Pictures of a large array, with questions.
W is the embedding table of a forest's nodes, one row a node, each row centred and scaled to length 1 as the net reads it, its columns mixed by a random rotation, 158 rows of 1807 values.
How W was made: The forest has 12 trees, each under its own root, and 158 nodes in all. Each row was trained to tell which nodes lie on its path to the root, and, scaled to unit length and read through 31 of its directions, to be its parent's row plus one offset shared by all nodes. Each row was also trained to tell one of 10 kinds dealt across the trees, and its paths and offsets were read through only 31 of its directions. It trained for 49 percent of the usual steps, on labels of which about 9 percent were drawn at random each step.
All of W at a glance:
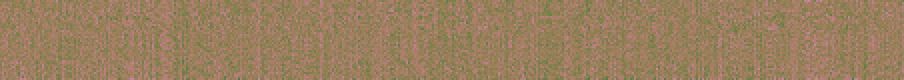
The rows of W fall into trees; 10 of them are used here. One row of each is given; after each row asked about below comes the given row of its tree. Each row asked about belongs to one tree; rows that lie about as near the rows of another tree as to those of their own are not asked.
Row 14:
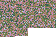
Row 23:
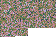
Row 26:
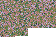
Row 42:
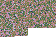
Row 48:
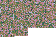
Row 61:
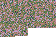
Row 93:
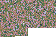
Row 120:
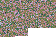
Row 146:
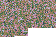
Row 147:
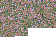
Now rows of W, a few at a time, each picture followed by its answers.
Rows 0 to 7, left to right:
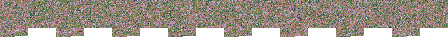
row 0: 42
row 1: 14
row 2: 147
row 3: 93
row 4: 93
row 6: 146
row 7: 14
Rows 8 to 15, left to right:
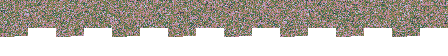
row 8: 42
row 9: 146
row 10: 120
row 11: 48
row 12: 120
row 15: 26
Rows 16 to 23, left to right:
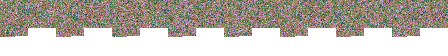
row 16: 120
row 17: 48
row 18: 147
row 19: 93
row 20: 147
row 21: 48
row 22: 26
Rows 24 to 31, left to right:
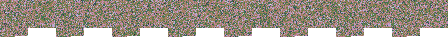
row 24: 42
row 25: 48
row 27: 42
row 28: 146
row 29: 147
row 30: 42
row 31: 14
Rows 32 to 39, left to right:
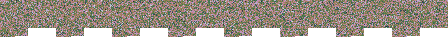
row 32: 120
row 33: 120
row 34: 120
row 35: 14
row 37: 26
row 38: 23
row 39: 61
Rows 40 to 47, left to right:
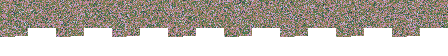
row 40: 23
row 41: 42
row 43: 26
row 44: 26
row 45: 14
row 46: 48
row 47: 23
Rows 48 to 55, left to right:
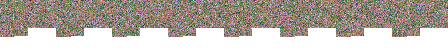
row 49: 120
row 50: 26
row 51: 147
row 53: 61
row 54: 93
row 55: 120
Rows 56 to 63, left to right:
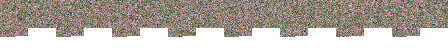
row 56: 120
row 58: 93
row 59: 93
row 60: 120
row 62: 48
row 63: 147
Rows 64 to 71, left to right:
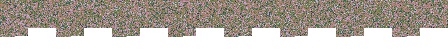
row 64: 93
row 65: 14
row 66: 146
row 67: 48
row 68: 14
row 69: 42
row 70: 120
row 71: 14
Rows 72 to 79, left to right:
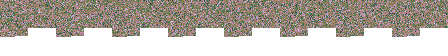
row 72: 14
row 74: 93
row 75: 23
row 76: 93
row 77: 48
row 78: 42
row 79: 147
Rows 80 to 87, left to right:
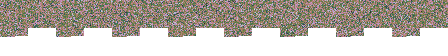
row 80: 120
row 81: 26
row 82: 48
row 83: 93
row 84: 42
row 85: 120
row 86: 14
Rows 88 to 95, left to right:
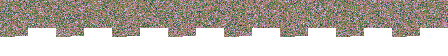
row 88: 93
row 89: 14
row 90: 93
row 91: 42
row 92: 120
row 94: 14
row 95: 42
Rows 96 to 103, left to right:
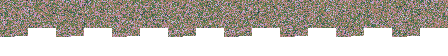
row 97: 61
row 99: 42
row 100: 14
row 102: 48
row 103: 120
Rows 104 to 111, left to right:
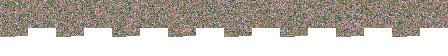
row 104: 120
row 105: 93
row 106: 146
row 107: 42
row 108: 42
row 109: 146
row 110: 93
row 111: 61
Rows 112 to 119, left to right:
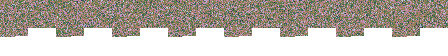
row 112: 147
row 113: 120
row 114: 93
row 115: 14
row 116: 147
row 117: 93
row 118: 93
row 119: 14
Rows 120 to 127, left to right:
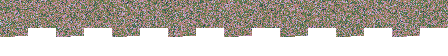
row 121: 42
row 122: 147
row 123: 93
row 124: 146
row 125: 48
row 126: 61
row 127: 42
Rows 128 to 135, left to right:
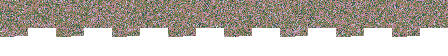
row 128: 14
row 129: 48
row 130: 42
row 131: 26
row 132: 26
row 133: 61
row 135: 26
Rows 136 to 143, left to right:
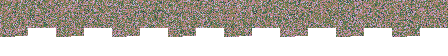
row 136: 48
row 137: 48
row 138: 42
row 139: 48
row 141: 23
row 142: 14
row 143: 26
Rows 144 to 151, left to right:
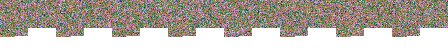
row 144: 120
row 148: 14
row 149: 48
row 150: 147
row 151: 48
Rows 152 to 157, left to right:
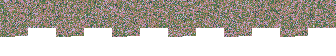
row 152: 48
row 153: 93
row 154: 120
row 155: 14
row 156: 42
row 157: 48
